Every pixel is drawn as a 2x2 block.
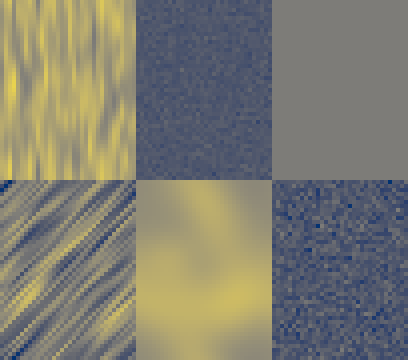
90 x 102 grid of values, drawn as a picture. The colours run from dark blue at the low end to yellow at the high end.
The table splits into 2 rows of 3 panels. Panel 1,1: high, streaked downward. Panel 1,2: low, fine-grained, faint in contrast. Panel 1,3: middling, flat. Panel 2,1: middling, slanting up to the right, strong in contrast. Panel 2,2: high, smooth. Panel 2,3: low, fine-grained.
